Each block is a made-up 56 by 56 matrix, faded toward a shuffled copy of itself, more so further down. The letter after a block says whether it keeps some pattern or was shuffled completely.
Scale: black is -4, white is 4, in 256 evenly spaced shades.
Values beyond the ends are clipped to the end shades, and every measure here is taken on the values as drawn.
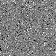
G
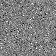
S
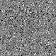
G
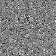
G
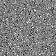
G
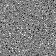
S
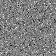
S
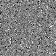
G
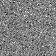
G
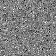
G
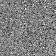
S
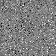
G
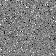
S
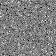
S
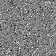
S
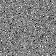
S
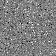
S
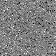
G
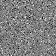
G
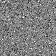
S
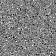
G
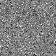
G
